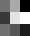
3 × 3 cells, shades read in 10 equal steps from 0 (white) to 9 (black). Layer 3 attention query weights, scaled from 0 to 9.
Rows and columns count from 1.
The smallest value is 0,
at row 2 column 3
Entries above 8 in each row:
1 0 0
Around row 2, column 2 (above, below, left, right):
3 6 7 0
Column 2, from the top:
3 1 6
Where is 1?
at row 2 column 2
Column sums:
17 10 17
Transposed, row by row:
5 7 5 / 3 1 6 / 9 0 8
